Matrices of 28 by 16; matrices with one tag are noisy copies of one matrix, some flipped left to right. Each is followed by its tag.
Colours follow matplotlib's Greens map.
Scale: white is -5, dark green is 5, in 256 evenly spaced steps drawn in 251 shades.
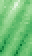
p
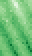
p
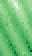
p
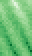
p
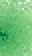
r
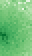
r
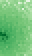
r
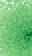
r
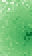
r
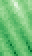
p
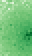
r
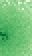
r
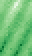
p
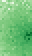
r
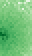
r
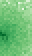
r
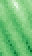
p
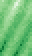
p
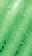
p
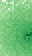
r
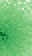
r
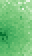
r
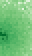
r
